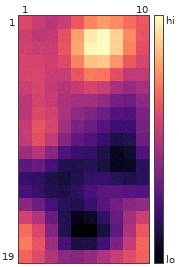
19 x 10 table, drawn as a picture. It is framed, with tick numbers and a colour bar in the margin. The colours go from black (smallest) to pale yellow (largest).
On average the colour sits 40% of the way up the scale. The ninth with the highest average is the top middle. The top left is the smoothest part. The field is mottled with small blotches. No lone cell stands out from its neighbours.
